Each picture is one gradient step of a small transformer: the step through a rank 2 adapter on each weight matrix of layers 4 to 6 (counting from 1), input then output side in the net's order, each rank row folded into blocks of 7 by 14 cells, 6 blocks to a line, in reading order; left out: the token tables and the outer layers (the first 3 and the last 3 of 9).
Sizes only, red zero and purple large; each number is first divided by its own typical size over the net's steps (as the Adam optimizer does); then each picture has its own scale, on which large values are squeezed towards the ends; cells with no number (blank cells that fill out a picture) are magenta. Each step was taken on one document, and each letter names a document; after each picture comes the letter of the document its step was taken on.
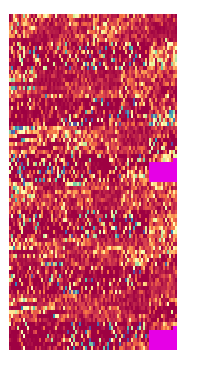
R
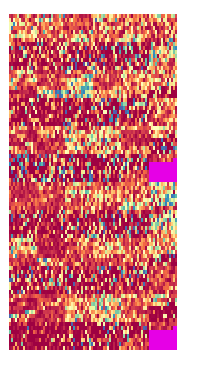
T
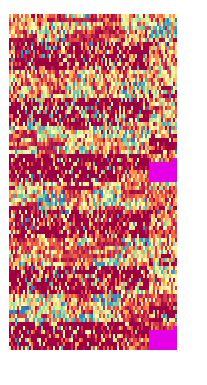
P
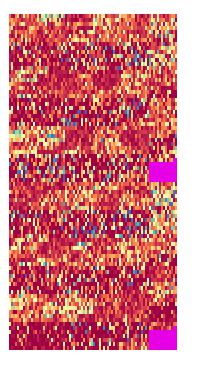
T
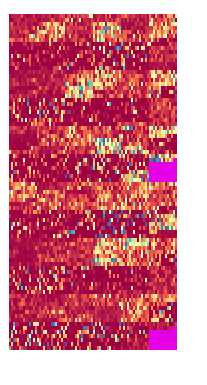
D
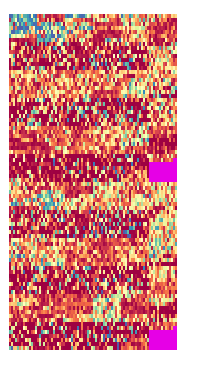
P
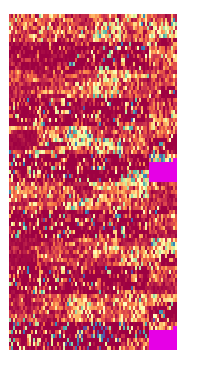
D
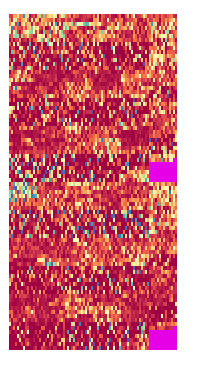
T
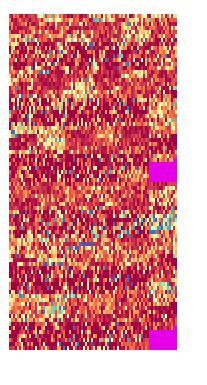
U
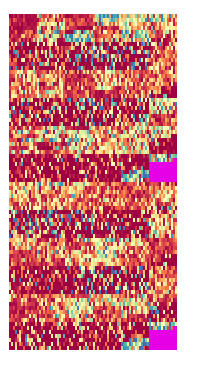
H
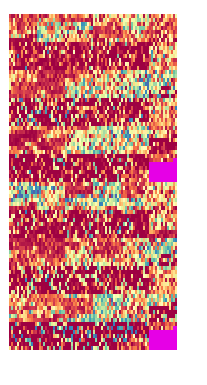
P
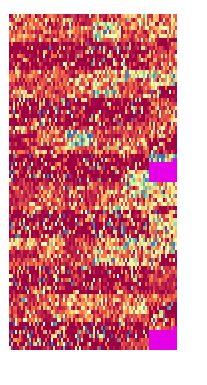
D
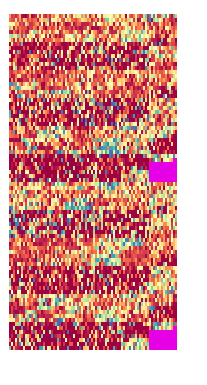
H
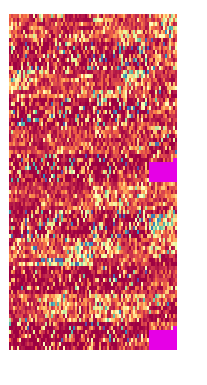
U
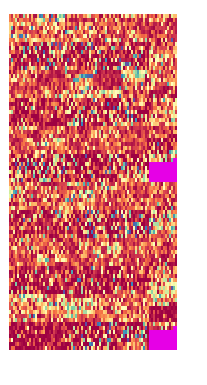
T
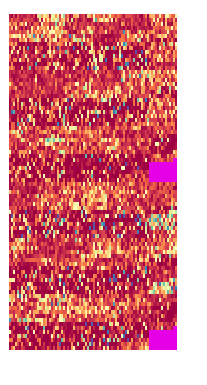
U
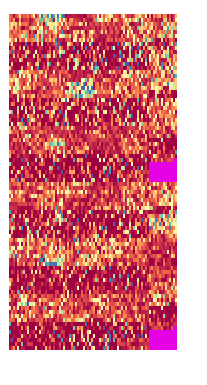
U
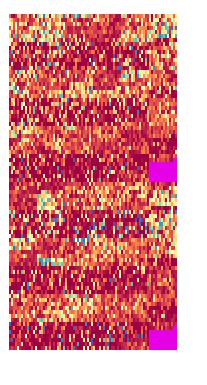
U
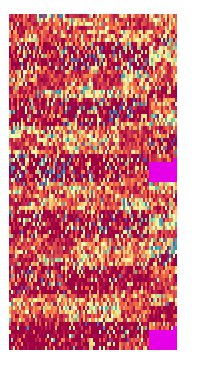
T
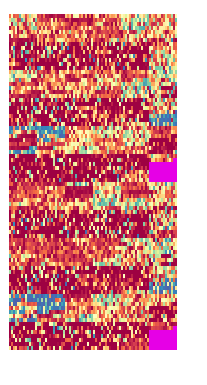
P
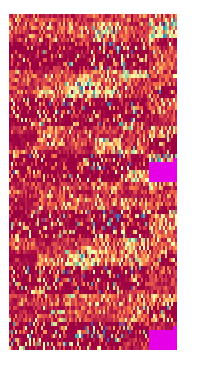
D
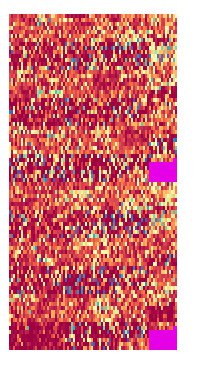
T
